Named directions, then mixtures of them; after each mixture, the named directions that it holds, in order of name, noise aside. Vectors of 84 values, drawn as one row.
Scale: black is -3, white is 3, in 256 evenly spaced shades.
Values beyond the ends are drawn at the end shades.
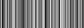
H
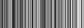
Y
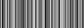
H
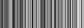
Y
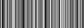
H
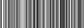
H, Y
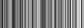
Y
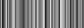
H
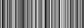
H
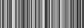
H, Y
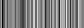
H, Y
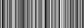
H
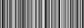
H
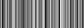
H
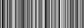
H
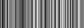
H, Y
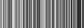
Y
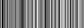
H, Y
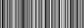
H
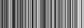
Y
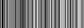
H, Y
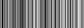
H, Y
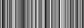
H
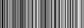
H, Y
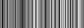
H, Y
